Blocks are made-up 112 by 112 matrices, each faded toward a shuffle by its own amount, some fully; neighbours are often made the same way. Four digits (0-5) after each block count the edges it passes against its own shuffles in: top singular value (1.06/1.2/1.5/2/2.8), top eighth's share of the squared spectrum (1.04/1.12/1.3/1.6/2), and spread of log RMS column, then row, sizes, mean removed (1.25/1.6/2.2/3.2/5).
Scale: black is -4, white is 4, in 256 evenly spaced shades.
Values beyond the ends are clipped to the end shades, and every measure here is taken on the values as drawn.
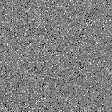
3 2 1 1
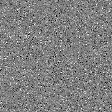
3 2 1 1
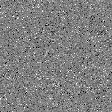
3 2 0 1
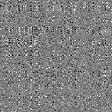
4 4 2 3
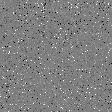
2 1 0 0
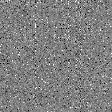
3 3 2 1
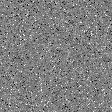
0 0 0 0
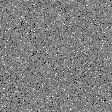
0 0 0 0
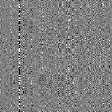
4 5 4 2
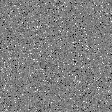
2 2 1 0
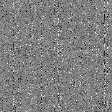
2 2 3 0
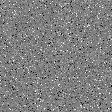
0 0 0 0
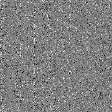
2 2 3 0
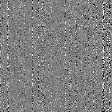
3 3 4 0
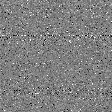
2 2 0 2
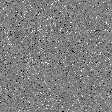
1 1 0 1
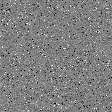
0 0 0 0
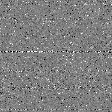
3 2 0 2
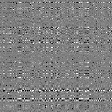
5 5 3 4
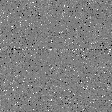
3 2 0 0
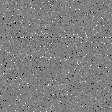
3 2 0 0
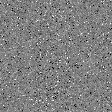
0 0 1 0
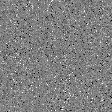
0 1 2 0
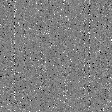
2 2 2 0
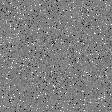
2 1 0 0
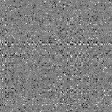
5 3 2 3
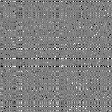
5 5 3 3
